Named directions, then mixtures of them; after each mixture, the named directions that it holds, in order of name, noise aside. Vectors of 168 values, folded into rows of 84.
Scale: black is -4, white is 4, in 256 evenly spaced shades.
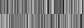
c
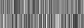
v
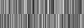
c, v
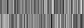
c, v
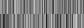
c, v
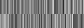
c, v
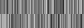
c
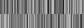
c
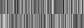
c, v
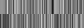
c, v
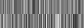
v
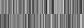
c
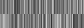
c, v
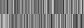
c, v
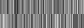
c, v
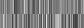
v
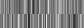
c, v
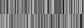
c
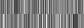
v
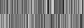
c
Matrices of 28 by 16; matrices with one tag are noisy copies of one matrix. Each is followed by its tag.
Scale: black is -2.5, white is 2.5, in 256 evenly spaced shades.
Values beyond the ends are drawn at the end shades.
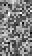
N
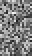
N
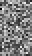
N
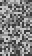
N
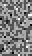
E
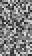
E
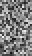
E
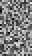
E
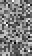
N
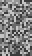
N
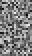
E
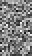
N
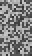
N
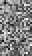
N
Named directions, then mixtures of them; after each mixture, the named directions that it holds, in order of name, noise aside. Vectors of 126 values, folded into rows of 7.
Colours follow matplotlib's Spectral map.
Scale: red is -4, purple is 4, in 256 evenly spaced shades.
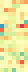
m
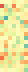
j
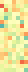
j, m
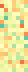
j, m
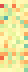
j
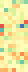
m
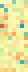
j, m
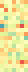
j, m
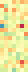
j, m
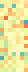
j, m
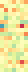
j, m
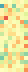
j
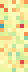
j, m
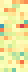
m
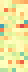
m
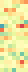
m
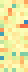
j, m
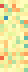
j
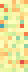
j, m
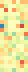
j, m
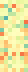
j, m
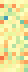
j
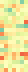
j, m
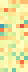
m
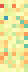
j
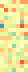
j, m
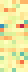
m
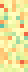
j, m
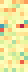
m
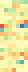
m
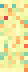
j
